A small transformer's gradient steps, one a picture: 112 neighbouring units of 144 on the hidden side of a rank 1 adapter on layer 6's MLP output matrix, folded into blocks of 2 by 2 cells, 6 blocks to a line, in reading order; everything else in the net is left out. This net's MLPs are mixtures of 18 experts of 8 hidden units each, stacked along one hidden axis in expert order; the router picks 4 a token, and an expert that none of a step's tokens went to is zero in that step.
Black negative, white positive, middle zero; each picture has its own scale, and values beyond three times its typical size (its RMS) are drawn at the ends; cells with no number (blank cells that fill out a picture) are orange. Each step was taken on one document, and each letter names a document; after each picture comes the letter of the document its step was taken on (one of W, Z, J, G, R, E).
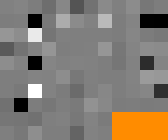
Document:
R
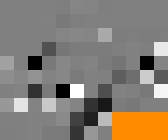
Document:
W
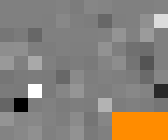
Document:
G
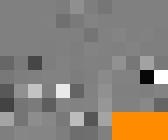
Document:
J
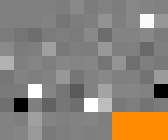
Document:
G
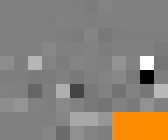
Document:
W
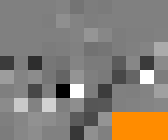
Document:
W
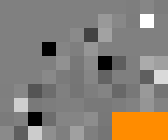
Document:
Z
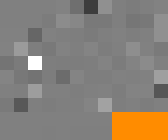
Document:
R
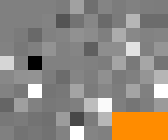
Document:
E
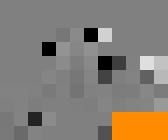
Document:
Z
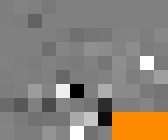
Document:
E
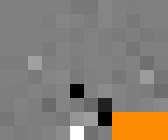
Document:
E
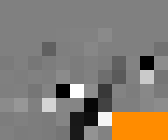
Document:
E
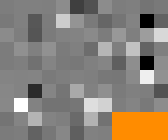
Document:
G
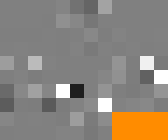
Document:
J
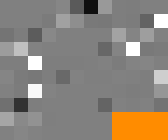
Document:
R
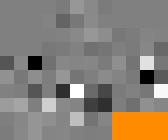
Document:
W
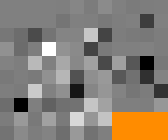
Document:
G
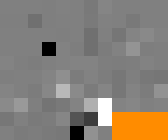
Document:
E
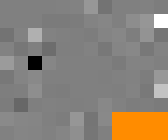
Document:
R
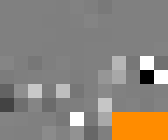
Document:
J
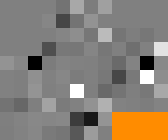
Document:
W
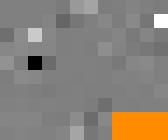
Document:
R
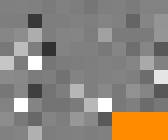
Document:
G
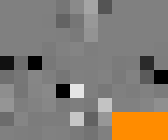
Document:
J
